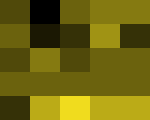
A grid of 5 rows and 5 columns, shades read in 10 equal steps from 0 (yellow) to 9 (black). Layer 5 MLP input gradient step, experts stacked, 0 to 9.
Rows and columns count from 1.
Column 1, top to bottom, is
6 5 6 5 7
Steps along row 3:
down up down same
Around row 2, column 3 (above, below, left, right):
5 6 8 3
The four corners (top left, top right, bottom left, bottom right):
6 4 7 2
